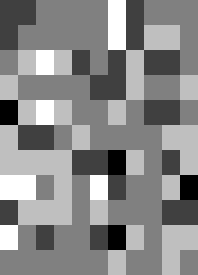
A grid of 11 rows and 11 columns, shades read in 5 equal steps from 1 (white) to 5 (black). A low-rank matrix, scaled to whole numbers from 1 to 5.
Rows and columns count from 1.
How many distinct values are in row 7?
4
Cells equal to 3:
53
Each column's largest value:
5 4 4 3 4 4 5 4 4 4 5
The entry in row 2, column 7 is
1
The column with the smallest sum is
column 4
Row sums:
34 31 32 32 32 31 32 28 32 32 31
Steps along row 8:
same up down up down up down same down up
